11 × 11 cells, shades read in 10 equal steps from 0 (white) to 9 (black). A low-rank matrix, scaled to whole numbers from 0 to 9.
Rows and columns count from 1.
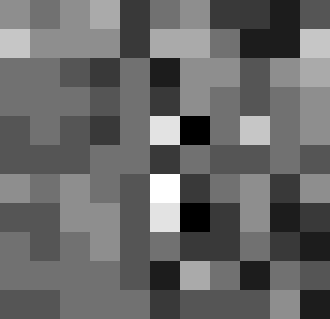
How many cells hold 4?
21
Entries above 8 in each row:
0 0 0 0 1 0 0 1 0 0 0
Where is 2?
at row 2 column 1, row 2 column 11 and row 5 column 9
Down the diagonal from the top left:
4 4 6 6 5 7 7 7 5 5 8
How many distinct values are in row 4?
4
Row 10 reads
5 5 5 5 6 8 3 5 8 5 6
